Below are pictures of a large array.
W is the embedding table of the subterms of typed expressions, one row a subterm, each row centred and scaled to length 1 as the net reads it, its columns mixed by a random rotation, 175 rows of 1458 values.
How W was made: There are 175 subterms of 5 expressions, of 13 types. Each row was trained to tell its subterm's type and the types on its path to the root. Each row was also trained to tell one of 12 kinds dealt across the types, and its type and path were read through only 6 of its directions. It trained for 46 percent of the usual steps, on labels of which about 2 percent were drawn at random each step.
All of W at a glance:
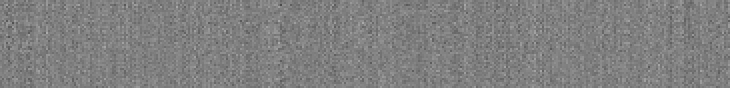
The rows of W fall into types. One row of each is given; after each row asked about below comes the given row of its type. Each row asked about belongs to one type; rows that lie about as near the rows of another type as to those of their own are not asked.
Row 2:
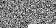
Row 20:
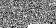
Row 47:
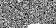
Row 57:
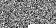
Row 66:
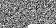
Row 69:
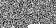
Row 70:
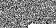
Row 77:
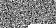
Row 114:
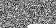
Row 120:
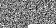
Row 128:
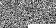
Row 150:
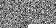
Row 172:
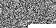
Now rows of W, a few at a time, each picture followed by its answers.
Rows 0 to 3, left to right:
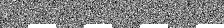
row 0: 120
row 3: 172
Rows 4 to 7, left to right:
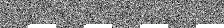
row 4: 114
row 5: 114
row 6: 128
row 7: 66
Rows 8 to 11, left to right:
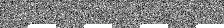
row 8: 66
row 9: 120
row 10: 57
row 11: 120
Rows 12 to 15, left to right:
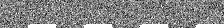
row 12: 120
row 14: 20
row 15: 114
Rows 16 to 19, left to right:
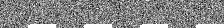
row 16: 150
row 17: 120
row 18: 114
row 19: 120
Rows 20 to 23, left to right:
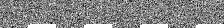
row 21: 150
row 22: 57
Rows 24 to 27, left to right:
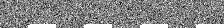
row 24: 114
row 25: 150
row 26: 70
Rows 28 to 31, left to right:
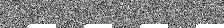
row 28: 69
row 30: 114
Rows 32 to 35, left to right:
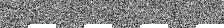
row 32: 172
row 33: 128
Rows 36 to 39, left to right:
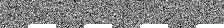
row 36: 128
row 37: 2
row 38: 20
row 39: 2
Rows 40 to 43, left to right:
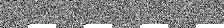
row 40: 47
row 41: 47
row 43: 2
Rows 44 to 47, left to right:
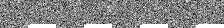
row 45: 70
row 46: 128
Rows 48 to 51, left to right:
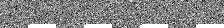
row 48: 128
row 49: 57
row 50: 47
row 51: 57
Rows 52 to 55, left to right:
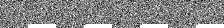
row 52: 120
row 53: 114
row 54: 120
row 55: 120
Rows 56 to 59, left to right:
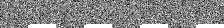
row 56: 172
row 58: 77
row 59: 20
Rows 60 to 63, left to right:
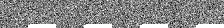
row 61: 2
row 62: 20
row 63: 114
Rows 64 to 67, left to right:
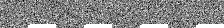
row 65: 20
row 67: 66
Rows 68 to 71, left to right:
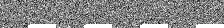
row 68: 120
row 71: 128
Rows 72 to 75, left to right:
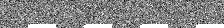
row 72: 57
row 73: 69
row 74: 69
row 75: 57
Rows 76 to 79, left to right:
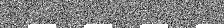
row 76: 128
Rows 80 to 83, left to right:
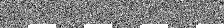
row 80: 172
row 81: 128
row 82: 69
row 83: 120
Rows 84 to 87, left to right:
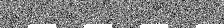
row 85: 20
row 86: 69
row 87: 20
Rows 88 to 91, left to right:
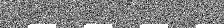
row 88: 47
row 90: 57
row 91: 150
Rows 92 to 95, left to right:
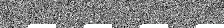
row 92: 20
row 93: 150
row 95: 69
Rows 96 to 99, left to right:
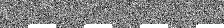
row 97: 69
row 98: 57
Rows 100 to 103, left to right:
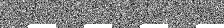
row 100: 172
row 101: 2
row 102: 172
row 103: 128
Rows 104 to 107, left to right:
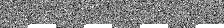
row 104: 47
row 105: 47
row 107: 150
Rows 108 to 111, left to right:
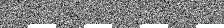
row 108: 2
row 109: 70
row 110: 66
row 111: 120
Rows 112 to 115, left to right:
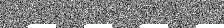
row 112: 150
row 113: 172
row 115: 114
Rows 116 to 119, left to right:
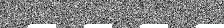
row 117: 57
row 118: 69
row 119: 150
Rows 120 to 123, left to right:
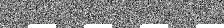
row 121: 172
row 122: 20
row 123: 57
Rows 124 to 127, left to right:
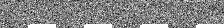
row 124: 57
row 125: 57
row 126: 2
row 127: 47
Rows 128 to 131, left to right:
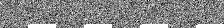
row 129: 66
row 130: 172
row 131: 150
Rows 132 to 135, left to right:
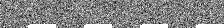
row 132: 69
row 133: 2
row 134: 150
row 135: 150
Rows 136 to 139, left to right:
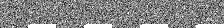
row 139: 114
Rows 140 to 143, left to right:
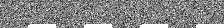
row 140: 66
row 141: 57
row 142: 20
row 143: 120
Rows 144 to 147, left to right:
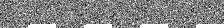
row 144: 66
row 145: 150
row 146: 70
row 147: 57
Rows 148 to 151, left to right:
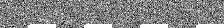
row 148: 114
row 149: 70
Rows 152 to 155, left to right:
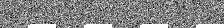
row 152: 20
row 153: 172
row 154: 66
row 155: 128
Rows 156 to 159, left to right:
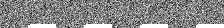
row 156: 47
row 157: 77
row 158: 69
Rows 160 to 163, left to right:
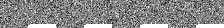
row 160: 66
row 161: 77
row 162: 172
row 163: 120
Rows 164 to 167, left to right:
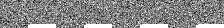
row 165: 70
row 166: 128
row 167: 47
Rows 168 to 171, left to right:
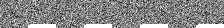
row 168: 20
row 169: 150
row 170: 128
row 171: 150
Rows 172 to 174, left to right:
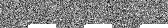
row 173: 77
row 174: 2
